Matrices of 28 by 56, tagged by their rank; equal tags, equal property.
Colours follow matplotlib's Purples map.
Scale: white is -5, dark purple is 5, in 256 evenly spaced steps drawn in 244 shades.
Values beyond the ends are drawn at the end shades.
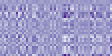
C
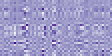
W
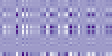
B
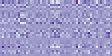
W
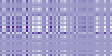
B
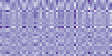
C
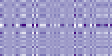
B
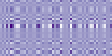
B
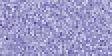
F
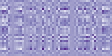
C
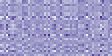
W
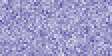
F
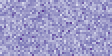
F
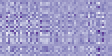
W
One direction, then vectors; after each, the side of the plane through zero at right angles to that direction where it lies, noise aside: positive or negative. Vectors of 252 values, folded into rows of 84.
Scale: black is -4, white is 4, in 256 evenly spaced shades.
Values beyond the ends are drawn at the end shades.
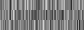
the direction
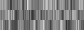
positive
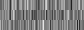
positive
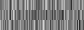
positive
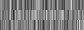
negative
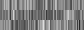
positive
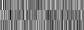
positive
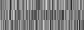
positive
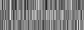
negative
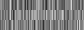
negative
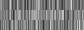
negative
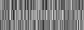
negative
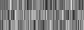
negative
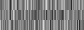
positive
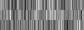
negative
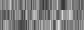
negative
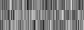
negative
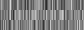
negative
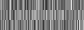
negative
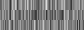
positive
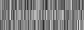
negative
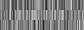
negative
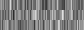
negative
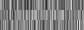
negative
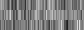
negative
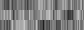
negative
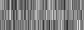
negative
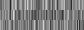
positive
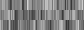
positive
